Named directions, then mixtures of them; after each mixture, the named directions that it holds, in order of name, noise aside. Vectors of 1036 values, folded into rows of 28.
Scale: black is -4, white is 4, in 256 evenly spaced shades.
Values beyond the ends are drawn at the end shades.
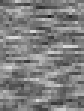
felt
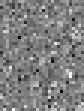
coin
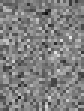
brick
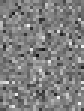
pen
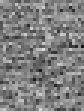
felt, pen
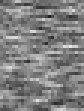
felt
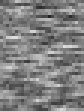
felt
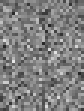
brick, pen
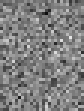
brick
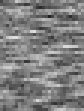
felt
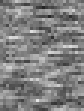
felt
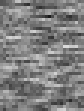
felt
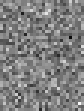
brick, pen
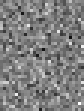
brick, pen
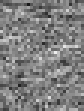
brick, felt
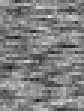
felt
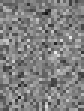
brick
